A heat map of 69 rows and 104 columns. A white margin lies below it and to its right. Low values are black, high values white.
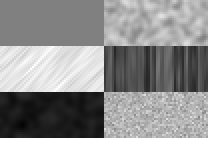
It is made of 3 by 2 panels. Panel 1,1: middling, flat. Panel 1,2: high, blotchy. Panel 2,1: very high, slanting up to the right, faint in contrast. Panel 2,2: low, streaked downward. Panel 3,1: very low, blotchy, faint in contrast. Panel 3,2: high, fine-grained.
